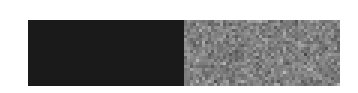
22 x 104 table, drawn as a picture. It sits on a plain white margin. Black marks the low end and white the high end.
It is made of 1 by 2 panels. Panel 1,1: very low, flat. Panel 1,2: middling, fine-grained.
